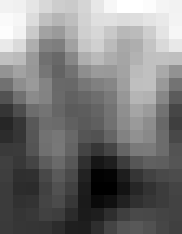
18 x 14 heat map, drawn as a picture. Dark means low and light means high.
There are no regular stripes. The field climbs toward the top. The bottom left is the smoothest part. No lone cell stands out from its neighbours. The bottom middle is the ninth with the lowest average.
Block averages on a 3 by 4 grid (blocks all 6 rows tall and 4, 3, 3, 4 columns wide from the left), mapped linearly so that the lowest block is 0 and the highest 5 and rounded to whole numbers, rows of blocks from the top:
5 4 5 5 / 2 2 2 3 / 1 1 0 1
